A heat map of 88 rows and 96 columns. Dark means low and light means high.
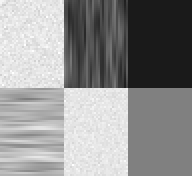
It is made of 2 by 3 panels. Panel 1,1: very high, fine-grained, faint in contrast. Panel 1,2: low, streaked downward. Panel 1,3: very low, flat. Panel 2,1: high, streaked across. Panel 2,2: very high, fine-grained, faint in contrast. Panel 2,3: middling, flat.
